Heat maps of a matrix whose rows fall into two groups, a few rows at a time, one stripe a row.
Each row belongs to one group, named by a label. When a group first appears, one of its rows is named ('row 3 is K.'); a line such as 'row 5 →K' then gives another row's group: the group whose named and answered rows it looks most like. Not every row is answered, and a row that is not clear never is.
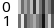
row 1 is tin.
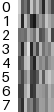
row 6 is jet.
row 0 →tin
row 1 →jet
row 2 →tin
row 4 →jet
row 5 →jet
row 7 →jet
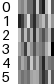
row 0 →tin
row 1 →jet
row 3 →tin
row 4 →tin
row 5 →tin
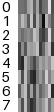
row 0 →tin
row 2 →tin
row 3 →tin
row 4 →jet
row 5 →jet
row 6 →tin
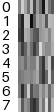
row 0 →tin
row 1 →jet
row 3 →jet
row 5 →tin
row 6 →jet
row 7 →jet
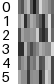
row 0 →jet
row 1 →tin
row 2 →tin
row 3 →jet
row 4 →tin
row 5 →tin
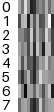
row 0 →jet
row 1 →tin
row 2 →tin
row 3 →tin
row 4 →jet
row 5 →jet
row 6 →tin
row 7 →jet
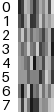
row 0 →jet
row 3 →tin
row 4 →tin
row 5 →tin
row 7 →jet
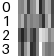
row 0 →tin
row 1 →tin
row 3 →jet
